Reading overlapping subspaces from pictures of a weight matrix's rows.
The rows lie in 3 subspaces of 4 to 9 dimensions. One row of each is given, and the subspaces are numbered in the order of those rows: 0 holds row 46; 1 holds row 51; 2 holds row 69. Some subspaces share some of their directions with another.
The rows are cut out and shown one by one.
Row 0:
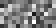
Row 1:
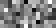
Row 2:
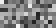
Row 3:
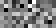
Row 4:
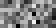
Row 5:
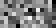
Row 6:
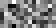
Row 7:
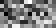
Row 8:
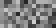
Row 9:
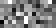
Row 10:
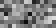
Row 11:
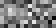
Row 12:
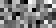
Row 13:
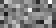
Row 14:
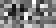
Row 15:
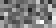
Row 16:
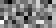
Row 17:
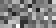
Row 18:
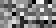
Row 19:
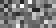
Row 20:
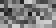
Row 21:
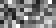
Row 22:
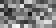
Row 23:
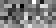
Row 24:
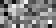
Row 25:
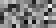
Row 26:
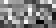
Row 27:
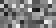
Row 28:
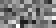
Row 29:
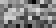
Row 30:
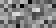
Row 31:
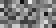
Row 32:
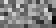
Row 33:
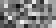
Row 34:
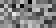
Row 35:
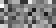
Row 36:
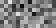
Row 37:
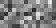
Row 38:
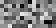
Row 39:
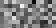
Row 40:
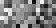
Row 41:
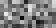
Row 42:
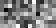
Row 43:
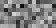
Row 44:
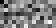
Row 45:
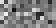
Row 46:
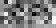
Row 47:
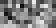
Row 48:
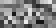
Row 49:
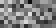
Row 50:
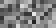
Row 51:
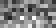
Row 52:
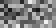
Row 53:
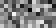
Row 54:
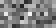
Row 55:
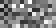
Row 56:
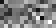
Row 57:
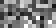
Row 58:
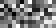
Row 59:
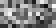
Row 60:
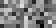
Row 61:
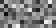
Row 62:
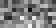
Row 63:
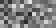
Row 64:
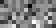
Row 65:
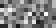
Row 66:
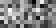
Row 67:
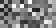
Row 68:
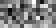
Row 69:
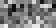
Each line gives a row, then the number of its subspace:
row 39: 2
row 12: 2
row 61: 0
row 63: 0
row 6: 2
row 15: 0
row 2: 2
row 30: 1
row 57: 2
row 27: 0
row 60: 2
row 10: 1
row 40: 2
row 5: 2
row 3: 2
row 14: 2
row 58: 0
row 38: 2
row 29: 1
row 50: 2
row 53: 0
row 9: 0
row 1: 2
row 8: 2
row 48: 0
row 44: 2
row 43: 1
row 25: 2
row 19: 1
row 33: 2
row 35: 2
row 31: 2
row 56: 2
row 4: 2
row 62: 1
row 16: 0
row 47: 2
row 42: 2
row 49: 0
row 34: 0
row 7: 1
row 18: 2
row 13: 0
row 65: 2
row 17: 2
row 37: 2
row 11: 2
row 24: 2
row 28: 2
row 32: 0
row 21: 0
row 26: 0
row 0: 2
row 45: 2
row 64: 2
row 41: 1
